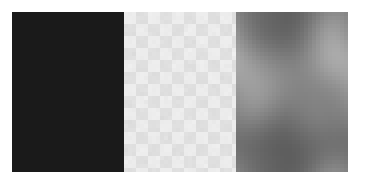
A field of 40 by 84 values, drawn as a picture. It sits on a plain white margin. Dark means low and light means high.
The table splits into one row of 3 panels. Panel 1,1: very low, flat. Panel 1,2: very high, checkered, faint in contrast. Panel 1,3: middling, smooth.
